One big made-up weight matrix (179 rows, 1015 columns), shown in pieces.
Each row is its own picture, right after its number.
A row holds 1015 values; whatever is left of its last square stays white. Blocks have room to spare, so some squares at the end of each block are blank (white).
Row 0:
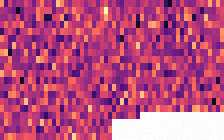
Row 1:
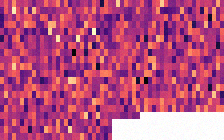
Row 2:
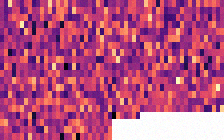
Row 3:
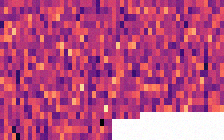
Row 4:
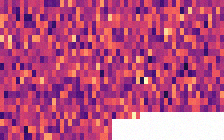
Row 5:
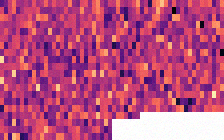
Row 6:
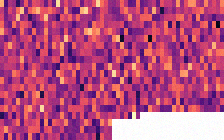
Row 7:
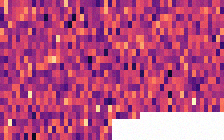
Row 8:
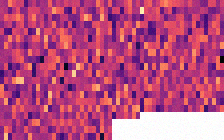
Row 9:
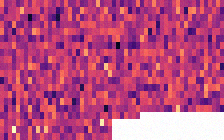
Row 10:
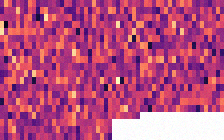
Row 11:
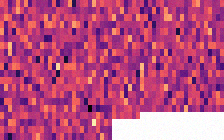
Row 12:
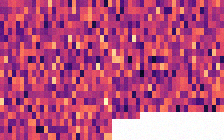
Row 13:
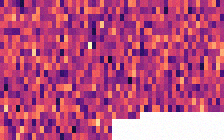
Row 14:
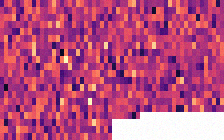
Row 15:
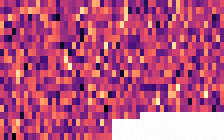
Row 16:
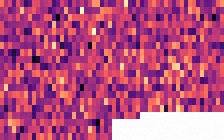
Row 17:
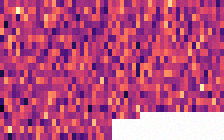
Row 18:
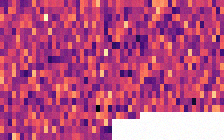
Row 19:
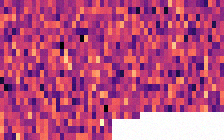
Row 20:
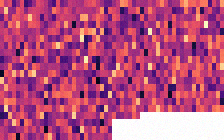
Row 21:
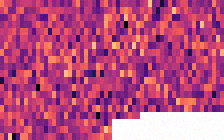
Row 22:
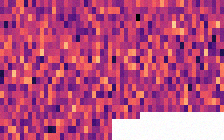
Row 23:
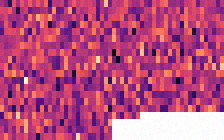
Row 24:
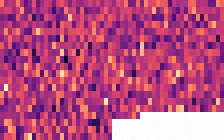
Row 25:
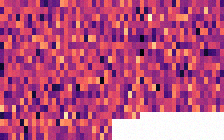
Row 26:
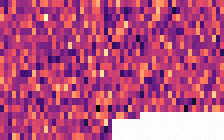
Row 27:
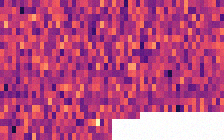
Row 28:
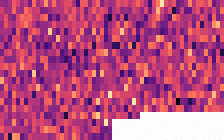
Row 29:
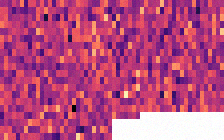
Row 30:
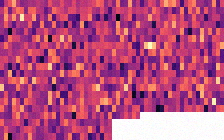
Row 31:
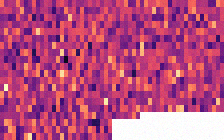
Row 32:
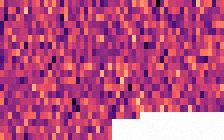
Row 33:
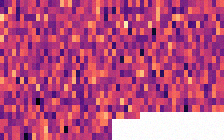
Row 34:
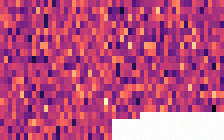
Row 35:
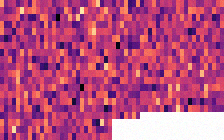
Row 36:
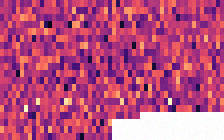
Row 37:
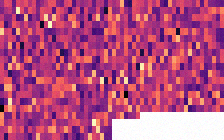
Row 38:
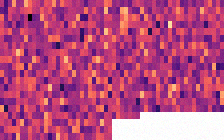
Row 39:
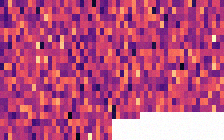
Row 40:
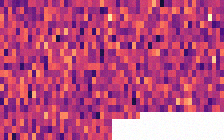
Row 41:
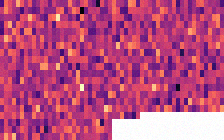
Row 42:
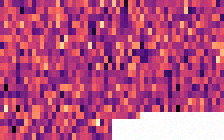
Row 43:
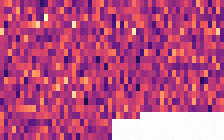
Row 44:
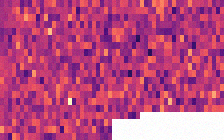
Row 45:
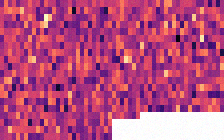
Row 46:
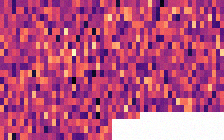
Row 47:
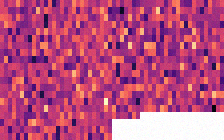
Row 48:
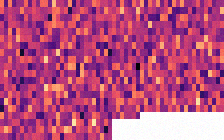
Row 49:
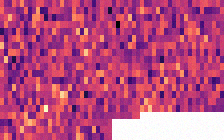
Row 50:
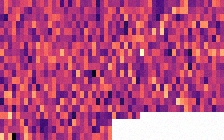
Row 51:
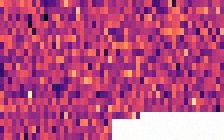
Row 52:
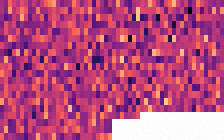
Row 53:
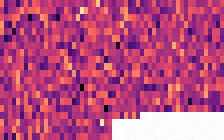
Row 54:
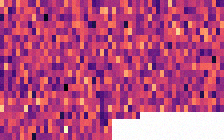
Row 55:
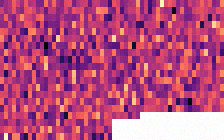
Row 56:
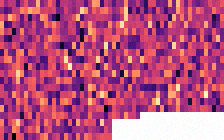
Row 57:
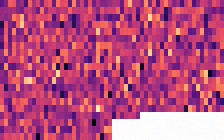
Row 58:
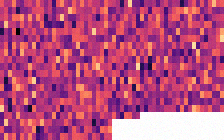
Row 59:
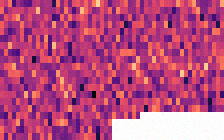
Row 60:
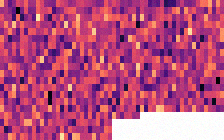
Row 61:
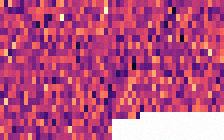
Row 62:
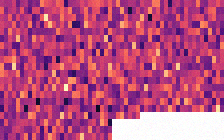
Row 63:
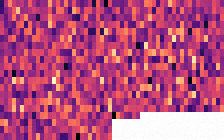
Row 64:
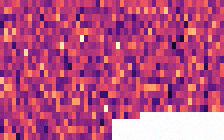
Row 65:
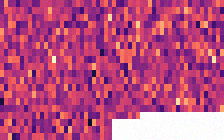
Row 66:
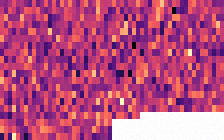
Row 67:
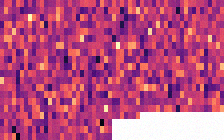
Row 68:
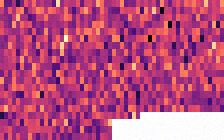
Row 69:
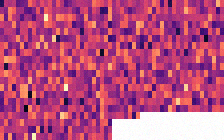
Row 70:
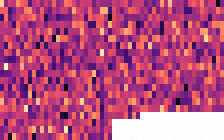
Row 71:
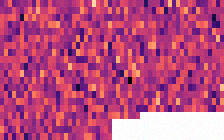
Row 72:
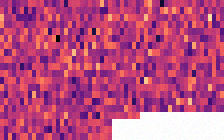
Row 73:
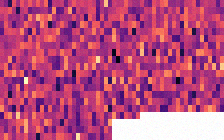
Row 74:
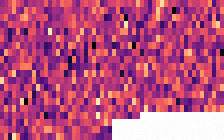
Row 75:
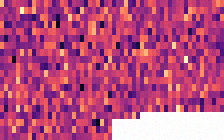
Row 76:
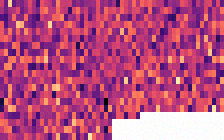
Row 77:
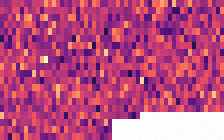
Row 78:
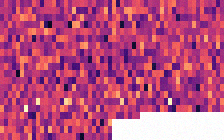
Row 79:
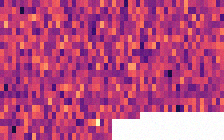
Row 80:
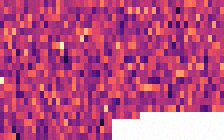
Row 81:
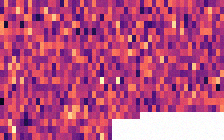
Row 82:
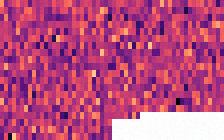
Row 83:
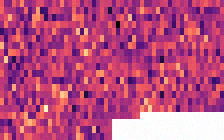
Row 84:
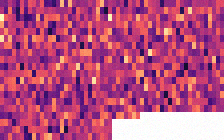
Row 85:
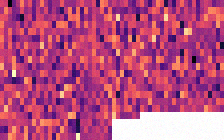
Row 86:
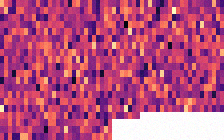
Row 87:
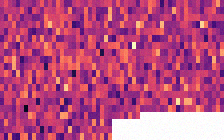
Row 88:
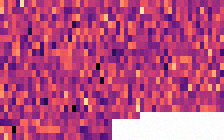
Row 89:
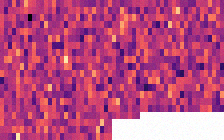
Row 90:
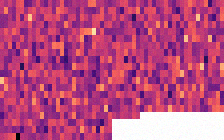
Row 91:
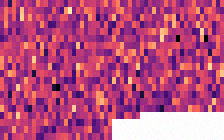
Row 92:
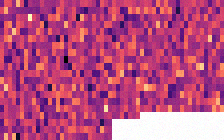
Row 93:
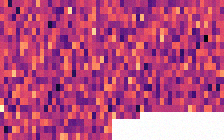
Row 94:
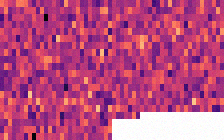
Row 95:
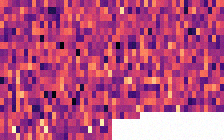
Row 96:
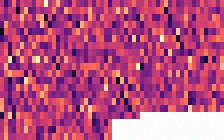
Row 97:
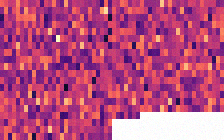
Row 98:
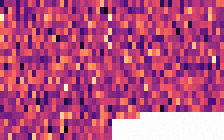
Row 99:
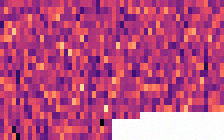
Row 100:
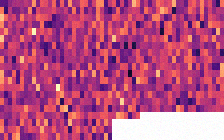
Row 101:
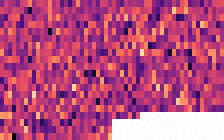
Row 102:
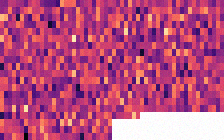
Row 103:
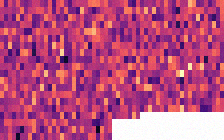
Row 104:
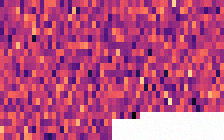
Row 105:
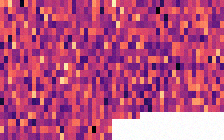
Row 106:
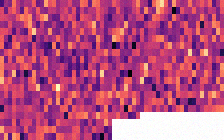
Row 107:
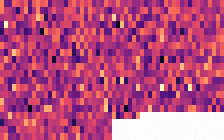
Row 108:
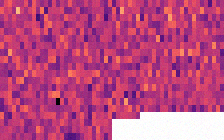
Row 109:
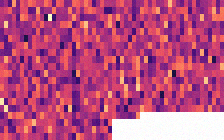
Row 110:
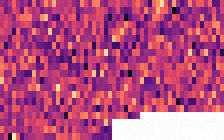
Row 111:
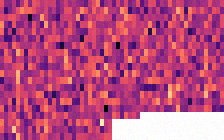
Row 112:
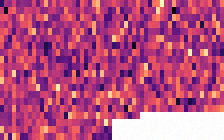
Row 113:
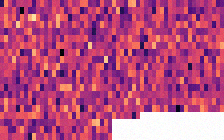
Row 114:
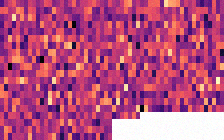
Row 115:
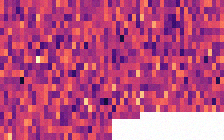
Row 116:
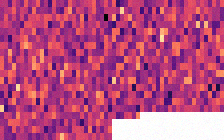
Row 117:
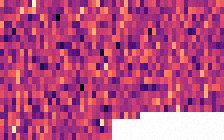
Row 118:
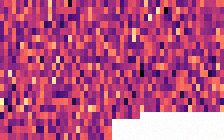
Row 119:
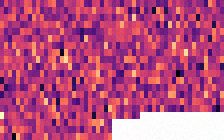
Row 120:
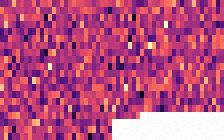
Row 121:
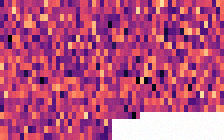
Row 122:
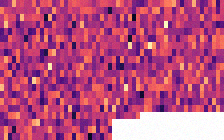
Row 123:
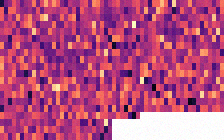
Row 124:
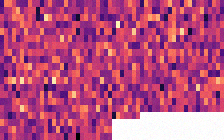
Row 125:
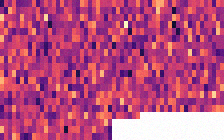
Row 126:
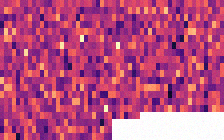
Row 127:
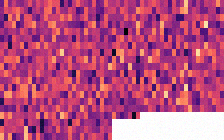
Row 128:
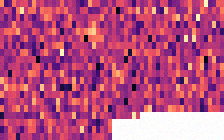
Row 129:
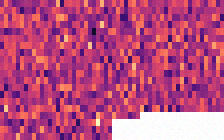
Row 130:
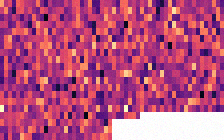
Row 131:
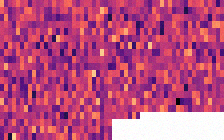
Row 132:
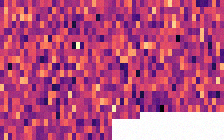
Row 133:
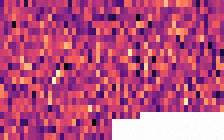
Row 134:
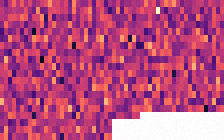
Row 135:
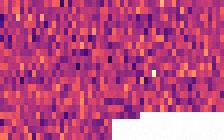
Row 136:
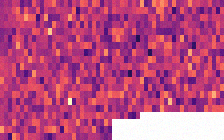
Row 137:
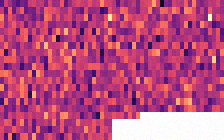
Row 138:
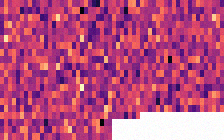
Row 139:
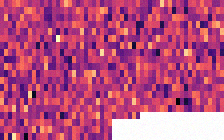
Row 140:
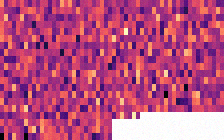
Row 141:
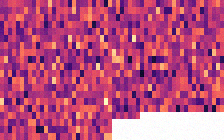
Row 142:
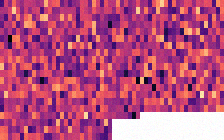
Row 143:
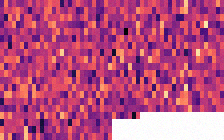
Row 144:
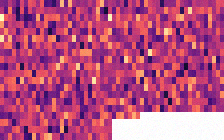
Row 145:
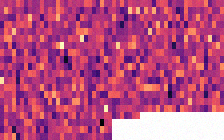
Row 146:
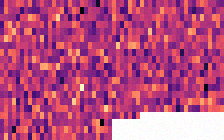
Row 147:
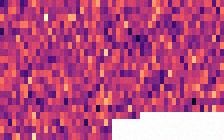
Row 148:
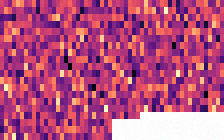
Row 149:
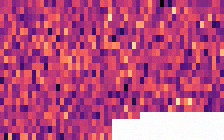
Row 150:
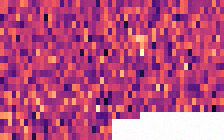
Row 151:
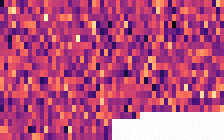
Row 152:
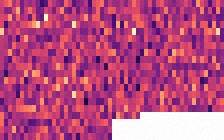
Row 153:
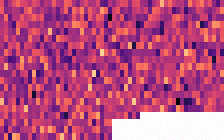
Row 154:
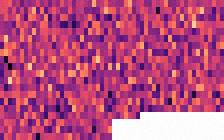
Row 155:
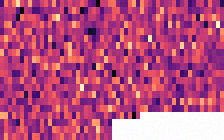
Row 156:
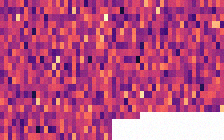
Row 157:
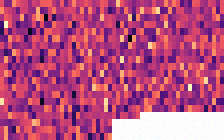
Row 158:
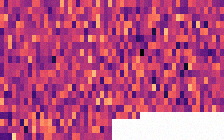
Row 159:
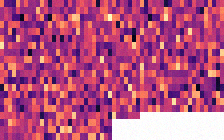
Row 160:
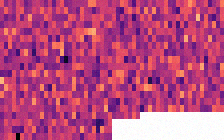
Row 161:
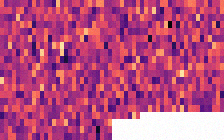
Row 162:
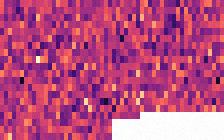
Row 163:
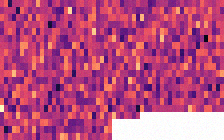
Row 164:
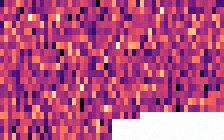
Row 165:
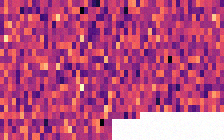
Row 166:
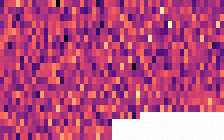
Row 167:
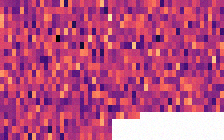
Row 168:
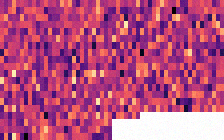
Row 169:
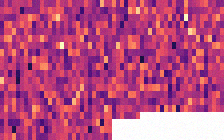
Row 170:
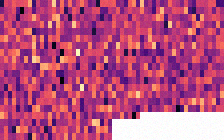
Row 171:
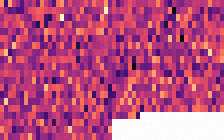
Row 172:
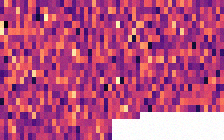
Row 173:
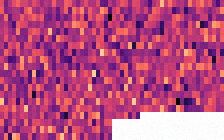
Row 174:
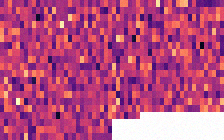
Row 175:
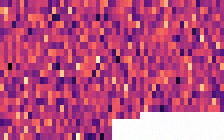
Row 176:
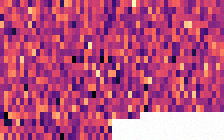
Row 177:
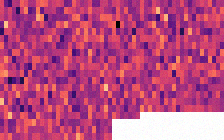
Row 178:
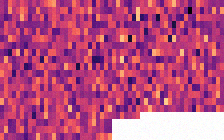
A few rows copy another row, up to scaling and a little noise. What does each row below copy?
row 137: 40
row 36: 78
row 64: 126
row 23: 73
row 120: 122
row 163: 93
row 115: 162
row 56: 15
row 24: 31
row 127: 143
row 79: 27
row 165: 138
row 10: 172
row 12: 141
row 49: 83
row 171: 61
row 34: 47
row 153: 173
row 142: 121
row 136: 44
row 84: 144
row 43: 152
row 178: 52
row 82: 131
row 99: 3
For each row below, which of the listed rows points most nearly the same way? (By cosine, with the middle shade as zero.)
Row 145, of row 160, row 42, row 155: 160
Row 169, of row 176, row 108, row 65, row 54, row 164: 164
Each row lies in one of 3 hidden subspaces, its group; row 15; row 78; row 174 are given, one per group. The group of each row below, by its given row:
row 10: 174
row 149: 78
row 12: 174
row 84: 78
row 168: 78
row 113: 15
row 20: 15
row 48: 174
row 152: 174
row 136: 78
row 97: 78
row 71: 15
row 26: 78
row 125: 78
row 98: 78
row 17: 174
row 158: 78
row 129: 15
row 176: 15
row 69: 78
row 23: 174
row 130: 78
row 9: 15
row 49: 174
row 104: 78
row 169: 15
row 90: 15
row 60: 174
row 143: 78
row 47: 174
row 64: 15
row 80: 15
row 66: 78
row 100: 78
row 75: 15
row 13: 15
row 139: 78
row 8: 174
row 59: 15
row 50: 78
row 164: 15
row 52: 174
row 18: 78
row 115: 174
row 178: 174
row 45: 174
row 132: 174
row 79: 15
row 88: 174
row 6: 15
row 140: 78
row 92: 15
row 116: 174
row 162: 174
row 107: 174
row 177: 174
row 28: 78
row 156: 174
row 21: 78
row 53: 15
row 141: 174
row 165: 15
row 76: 174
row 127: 78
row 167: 78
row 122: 174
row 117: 15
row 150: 78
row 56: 15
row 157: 174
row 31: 15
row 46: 78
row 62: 78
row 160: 15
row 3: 15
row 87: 78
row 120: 174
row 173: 78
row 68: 15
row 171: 174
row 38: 15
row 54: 78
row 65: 78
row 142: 78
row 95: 15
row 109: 174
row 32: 174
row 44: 78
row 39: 174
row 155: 15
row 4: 78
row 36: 78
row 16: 15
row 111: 15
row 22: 174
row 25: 78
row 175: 174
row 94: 78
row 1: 78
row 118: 174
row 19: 15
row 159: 174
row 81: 174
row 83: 174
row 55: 78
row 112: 78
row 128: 15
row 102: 78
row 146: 15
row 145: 15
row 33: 78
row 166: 15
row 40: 78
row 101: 78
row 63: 174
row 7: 78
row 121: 78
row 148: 15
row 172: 174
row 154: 174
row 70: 78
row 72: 78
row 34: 174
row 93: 174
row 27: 15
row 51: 78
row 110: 78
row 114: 174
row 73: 174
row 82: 78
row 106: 78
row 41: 15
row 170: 15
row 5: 78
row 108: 174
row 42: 15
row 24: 15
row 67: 15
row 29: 174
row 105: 174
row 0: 174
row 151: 78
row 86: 78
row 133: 174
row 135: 78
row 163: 174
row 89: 15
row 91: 174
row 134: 174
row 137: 78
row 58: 174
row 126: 15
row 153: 78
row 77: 78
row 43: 174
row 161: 15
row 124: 174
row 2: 174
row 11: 174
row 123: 78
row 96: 174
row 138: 15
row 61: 174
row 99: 15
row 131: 78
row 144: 78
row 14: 15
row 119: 15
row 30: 174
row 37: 174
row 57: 174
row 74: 78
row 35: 15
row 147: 78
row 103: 15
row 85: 174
